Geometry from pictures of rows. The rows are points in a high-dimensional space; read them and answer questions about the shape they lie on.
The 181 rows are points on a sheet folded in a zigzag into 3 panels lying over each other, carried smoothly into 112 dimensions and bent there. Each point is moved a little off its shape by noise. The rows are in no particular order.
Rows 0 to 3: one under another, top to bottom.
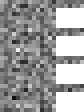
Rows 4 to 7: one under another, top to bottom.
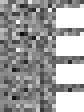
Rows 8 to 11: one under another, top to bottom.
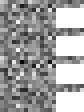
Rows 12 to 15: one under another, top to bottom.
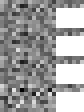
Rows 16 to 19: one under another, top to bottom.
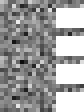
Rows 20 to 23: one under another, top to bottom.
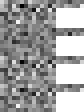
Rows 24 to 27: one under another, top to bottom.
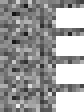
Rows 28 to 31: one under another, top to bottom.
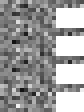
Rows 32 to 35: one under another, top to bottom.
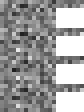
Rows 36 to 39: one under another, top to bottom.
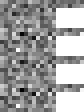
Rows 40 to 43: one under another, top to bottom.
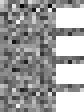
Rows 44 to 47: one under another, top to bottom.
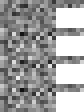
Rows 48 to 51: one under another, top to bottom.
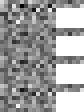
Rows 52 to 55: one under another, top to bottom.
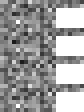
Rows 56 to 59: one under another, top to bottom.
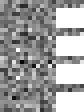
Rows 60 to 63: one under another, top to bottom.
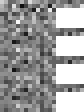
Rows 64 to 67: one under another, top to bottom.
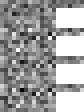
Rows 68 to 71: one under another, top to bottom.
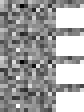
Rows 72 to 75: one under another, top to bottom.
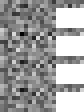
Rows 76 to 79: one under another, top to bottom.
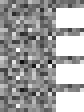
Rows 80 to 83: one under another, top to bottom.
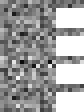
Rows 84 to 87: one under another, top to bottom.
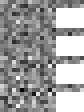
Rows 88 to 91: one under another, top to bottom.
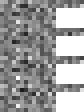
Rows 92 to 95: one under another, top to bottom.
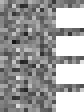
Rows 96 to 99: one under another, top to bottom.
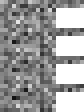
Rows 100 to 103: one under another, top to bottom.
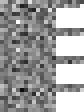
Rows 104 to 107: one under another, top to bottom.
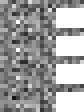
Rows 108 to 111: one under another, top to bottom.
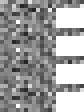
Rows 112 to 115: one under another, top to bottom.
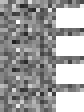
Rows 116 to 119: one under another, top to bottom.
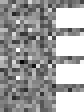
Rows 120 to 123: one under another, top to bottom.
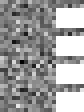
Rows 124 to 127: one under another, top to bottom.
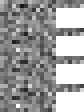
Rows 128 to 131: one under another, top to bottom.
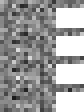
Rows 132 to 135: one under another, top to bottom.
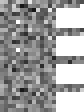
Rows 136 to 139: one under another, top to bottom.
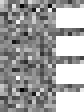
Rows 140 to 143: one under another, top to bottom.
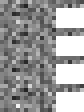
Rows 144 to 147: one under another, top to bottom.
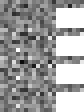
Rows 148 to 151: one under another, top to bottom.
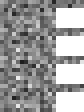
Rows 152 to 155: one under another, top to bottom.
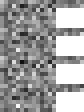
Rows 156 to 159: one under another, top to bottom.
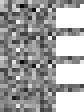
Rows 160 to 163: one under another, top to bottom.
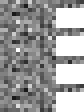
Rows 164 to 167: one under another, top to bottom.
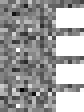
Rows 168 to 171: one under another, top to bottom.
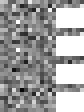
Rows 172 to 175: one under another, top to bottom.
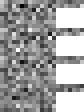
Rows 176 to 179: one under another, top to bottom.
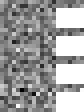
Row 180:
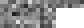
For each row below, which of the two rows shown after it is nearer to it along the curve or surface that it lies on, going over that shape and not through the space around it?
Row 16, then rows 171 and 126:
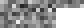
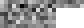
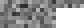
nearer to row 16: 171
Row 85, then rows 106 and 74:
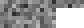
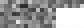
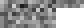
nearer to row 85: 74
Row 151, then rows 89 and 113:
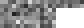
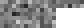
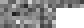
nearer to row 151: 113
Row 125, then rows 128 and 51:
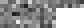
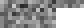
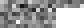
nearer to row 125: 51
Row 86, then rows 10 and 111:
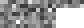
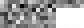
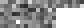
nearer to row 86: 111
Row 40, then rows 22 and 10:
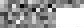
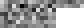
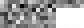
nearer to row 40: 10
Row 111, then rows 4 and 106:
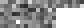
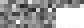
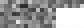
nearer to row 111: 4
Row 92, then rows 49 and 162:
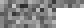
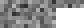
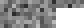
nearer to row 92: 49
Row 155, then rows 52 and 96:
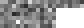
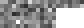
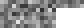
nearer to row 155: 52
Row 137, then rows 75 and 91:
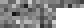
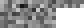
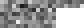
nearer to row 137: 91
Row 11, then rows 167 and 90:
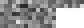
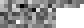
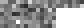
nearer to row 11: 167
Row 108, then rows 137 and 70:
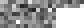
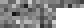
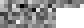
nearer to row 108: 137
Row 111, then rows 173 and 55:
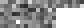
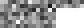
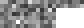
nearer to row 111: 55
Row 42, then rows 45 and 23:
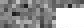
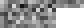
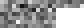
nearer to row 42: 23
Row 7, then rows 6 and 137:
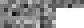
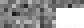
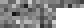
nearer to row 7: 6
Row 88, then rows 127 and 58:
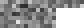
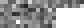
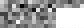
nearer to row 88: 58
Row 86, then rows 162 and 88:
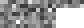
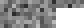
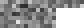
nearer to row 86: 88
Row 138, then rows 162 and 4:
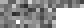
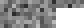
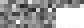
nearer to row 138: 4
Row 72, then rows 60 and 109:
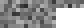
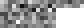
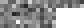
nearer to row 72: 60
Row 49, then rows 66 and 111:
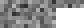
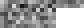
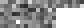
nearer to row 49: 66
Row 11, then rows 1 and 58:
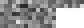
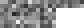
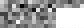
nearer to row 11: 58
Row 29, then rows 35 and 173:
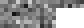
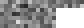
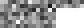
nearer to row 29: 35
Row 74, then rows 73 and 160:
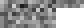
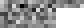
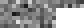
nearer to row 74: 73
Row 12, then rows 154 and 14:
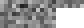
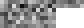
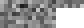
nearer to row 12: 14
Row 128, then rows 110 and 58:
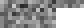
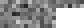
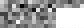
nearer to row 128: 58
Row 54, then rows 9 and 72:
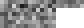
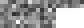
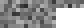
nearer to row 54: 72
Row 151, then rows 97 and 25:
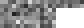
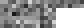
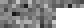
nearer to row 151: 97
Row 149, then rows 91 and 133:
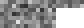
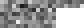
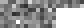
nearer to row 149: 91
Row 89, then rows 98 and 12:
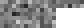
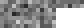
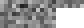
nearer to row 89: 98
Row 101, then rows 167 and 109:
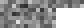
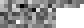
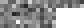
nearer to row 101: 167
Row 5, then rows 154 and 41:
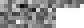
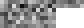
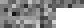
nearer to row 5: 154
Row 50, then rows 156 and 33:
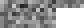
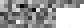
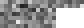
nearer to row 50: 156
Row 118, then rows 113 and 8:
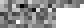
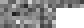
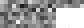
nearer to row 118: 8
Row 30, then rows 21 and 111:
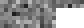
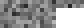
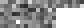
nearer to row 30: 111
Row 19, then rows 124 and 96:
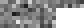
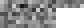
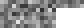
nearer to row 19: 96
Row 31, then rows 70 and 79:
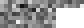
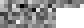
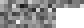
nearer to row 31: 79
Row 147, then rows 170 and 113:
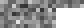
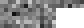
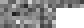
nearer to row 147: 170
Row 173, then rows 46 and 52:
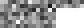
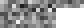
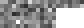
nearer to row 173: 52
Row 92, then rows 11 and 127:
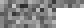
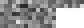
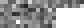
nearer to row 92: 11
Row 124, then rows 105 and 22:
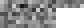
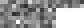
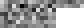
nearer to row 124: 22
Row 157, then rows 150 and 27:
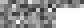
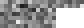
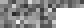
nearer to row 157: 27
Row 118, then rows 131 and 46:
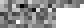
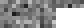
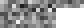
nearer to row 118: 46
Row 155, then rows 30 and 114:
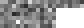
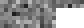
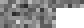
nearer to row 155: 30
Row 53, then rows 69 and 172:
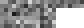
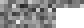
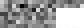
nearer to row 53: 69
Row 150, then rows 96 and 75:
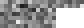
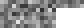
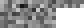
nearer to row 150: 96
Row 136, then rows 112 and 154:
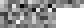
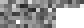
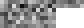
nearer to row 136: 154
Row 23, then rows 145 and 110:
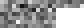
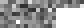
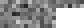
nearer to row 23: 110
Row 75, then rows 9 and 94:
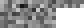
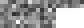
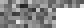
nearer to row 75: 94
